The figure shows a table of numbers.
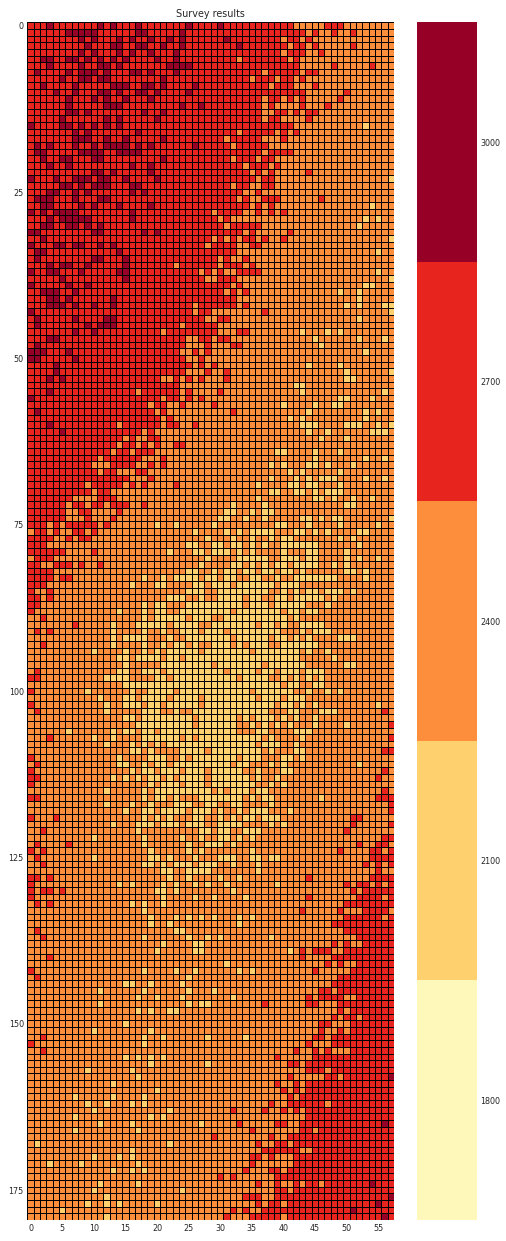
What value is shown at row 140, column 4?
2400
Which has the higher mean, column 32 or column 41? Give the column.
41
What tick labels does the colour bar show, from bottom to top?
1800, 2100, 2400, 2700, 3000
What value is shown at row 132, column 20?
2400
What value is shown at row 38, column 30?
2700
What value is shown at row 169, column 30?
2400
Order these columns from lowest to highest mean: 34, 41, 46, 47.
41, 34, 46, 47
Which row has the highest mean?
1
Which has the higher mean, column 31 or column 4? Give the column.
4
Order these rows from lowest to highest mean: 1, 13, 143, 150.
150, 143, 13, 1
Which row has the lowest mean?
99
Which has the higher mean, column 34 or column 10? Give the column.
10
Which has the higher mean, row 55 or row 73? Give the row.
55
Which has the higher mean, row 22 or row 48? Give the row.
22
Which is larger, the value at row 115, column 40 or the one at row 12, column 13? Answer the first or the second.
the second
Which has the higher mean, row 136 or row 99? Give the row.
136
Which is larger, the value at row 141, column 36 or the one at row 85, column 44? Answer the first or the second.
the first
